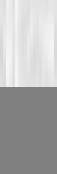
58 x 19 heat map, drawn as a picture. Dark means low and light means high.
The table splits into 2 rows of 1 panel. Panel 1,1: very high, streaked downward, faint in contrast. Panel 2,1: middling, flat.
